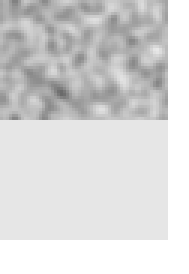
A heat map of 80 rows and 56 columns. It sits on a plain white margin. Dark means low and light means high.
The table splits into 2 rows of 1 panel. Panel 1,1: high, blotchy. Panel 2,1: very high, flat.
